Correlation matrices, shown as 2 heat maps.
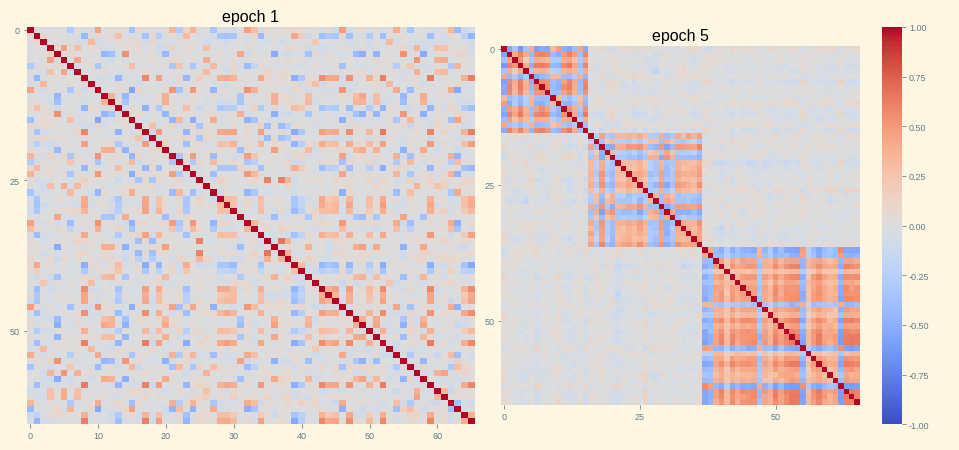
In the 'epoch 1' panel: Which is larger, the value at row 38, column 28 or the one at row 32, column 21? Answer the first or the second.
the second
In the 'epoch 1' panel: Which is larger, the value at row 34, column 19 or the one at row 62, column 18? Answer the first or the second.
the first
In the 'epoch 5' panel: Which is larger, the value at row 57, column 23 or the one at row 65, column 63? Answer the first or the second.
the second
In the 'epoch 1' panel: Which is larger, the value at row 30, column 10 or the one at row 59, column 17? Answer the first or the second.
the second
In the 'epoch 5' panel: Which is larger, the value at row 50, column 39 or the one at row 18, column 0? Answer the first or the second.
the first
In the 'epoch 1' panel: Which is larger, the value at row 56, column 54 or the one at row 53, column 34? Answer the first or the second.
the second
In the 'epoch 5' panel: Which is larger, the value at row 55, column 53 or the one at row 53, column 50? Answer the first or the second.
the second
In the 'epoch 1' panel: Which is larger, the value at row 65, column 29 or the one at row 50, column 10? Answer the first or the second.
the first
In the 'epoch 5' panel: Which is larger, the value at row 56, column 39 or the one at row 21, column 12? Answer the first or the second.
the first
